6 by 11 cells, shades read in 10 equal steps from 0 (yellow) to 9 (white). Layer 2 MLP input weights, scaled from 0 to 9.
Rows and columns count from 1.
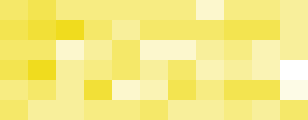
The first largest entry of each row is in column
8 5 3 11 11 2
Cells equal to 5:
15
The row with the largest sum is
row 3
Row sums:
45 29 55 48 44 46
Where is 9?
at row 4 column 11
